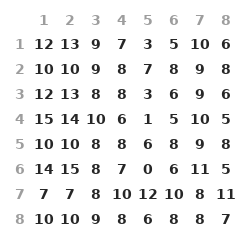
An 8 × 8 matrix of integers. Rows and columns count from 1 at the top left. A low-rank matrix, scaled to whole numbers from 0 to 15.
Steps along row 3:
up down same down up up down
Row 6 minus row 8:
4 5 -1 -1 -6 -2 3 -2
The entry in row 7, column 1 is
7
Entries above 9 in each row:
3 2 2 4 2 3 4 2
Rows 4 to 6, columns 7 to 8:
10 5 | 9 8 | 11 5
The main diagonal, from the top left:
12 10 8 6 6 6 8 7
